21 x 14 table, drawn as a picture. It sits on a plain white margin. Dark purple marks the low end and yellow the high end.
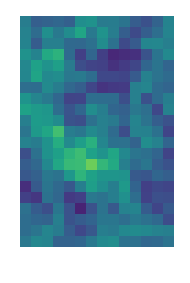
Grain: blotchy. Histogram: bell-shaped. Odd rows or columns: none. Average level on the scale: 40%.
